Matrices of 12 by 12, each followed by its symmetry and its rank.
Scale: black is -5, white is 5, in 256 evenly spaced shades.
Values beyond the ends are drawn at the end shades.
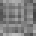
antisymmetric, rank two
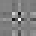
symmetric, rank one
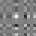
symmetric, rank one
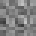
antisymmetric, rank two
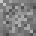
symmetric, full rank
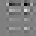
neither, rank one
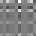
neither, rank one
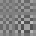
symmetric, rank one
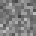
neither, full rank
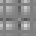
symmetric, rank one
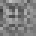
antisymmetric, rank two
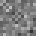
symmetric, full rank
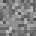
neither, full rank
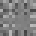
antisymmetric, rank two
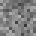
neither, full rank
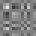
symmetric, rank one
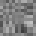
antisymmetric, rank two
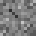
symmetric, full rank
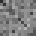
symmetric, full rank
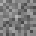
symmetric, full rank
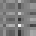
neither, rank one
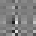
neither, rank one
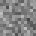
neither, full rank
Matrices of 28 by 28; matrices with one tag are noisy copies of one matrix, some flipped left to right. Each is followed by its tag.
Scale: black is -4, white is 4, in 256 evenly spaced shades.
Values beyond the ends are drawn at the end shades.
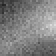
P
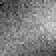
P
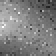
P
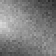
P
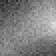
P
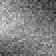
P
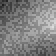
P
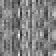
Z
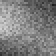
P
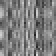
Z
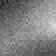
P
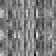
Z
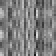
Z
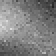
P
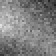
P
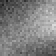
P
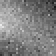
P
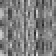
Z
